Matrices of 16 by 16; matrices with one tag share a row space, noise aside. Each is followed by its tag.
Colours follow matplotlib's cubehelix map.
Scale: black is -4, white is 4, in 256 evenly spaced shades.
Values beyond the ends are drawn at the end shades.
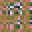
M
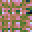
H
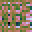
H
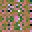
M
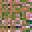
H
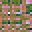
H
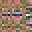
H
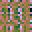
M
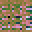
H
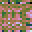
H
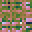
H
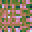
H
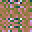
M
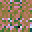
M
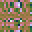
M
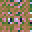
M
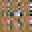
M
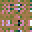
M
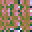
M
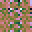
M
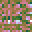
H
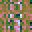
M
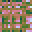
H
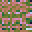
H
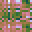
H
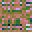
H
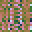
M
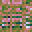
H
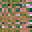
H
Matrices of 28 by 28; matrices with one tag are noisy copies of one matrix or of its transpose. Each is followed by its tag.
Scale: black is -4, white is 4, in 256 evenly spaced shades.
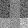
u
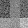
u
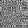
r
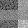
u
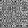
r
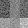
u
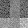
u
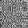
r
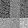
u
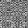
r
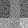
u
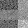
u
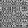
r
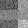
u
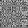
r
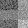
u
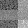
u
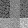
u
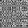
r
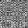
r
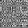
r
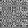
r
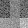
u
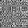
r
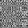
r
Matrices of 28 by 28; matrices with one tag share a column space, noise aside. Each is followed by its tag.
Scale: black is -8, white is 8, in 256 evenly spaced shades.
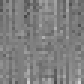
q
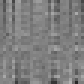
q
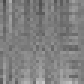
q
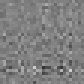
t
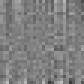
q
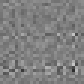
t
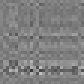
t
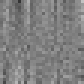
q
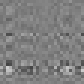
t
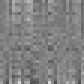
q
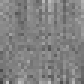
q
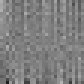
q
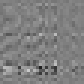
t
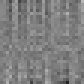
q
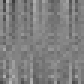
q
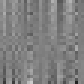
q
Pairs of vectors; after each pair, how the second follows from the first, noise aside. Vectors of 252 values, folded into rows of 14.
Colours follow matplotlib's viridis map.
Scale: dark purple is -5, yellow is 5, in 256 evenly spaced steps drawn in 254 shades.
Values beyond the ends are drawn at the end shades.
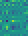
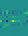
partly zeroed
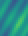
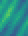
reversed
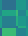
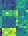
scaled up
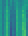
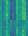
wrapped around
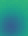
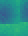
wrapped around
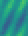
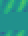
partly zeroed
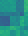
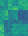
reversed
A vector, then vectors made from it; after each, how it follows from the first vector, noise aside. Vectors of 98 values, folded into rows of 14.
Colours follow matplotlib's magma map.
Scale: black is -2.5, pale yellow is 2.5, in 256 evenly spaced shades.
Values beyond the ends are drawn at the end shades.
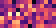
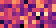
reversed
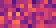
shrunk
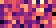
wrapped around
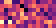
wrapped around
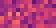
shrunk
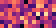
reversed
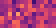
shrunk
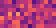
shrunk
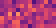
shrunk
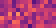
shrunk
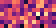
reversed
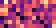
wrapped around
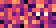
reversed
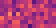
shrunk
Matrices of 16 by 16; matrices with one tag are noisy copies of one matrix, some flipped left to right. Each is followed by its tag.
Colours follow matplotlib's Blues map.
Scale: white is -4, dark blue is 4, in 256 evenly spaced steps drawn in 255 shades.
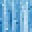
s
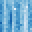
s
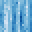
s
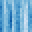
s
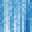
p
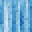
s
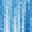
p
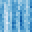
s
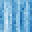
s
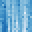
p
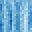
s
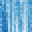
p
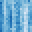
s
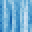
s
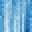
p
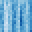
s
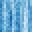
s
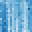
p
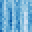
s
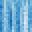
s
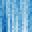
p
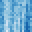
p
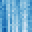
p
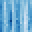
s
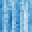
s
